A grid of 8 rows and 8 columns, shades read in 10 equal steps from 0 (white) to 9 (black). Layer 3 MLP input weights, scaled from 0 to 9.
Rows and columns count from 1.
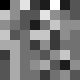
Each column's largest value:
9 6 6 8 8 7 8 6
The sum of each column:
39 31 38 44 36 35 40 41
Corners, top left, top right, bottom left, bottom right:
9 6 6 6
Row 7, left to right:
6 3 5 4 3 6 8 4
